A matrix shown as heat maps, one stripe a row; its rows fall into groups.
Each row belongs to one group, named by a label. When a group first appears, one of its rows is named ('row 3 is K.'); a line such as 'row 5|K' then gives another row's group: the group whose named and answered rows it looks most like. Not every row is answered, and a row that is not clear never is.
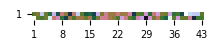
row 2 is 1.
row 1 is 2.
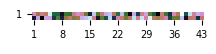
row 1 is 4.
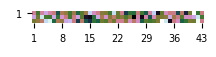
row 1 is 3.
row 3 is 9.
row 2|2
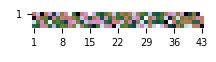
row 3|1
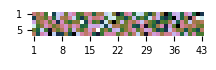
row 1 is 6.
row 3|4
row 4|1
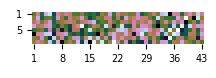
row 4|4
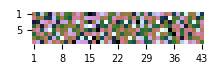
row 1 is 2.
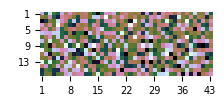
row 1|2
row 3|6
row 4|1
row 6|3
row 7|6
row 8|2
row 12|6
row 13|2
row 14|6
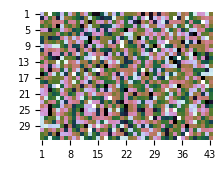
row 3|3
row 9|3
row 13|6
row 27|1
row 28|6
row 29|3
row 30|4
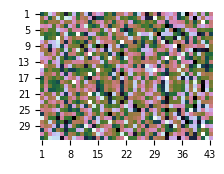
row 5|6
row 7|1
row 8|3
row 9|9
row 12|1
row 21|4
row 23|4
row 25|4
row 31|3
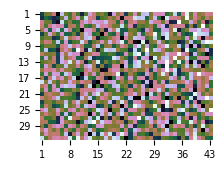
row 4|3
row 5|9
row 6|2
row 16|9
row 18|2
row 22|4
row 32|6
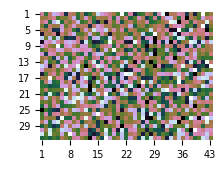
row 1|3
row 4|3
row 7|1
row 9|1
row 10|6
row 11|1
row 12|6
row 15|6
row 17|2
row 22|6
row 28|9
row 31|2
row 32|3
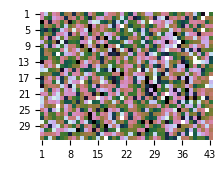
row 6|6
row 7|9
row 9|9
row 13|2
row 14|1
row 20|1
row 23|4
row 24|1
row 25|9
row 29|9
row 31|4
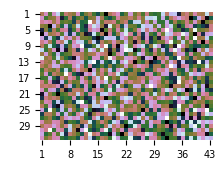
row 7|2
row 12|1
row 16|9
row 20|1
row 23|1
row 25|2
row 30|2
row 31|4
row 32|4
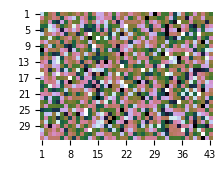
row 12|9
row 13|9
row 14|3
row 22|2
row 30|4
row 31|3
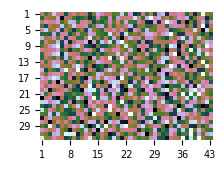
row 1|3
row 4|3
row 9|9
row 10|4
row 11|9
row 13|3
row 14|9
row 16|3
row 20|9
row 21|4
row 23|3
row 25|1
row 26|1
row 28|9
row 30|4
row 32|4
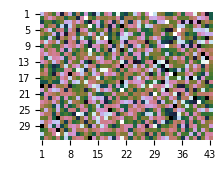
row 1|6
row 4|4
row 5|2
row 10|4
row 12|3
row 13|3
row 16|6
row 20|3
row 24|6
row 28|3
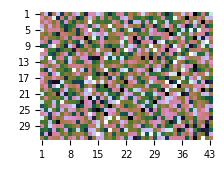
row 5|4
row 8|3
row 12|2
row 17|4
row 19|9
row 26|9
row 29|3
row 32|3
